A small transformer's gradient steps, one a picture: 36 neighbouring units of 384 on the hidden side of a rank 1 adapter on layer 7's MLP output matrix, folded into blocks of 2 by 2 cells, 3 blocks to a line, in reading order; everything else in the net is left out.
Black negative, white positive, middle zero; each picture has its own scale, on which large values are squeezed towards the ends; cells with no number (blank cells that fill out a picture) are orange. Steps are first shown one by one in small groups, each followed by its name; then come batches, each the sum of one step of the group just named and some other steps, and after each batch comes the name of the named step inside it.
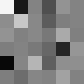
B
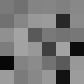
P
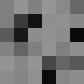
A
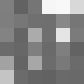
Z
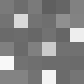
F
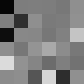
F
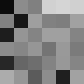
Z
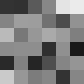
Z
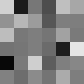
B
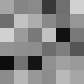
P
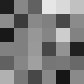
Z
